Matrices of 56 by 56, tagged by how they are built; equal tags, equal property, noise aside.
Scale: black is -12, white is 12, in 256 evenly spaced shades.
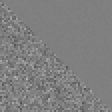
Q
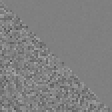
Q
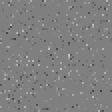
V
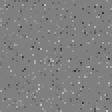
V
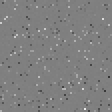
V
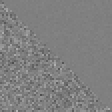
Q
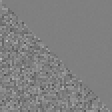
Q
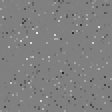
V
